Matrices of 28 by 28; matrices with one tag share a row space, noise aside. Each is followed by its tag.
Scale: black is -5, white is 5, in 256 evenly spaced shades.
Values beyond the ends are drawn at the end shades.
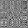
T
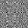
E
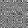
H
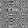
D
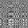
D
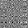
T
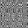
H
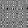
H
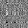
E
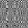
E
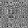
D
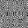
H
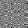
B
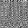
T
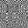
E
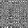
D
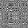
D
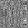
T
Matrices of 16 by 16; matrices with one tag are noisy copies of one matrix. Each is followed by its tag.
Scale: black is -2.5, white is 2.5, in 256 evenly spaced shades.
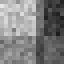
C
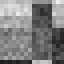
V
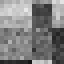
V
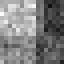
C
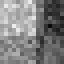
C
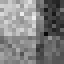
C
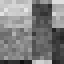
V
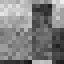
V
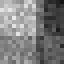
C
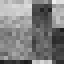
V
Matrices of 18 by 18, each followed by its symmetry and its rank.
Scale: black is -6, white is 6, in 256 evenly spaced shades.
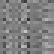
neither, rank two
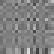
neither, rank two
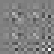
symmetric, rank two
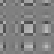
symmetric, rank one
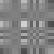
symmetric, rank one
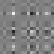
symmetric, rank one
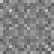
symmetric, rank three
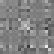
symmetric, rank three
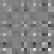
symmetric, rank two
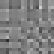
antisymmetric, rank two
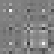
symmetric, rank two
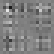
antisymmetric, rank two
